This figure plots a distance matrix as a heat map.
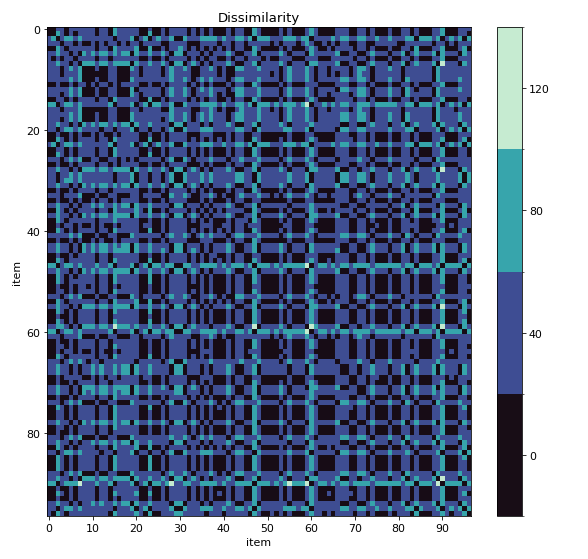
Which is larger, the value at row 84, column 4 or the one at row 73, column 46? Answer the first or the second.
the first
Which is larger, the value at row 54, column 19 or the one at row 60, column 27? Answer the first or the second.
the second
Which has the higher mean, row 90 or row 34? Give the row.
90
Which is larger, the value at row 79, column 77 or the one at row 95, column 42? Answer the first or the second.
the second
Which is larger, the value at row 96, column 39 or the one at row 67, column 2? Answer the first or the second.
the second
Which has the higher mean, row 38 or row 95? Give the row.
95
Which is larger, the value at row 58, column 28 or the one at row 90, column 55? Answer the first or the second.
the second
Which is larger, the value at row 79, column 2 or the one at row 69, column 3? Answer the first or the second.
the first
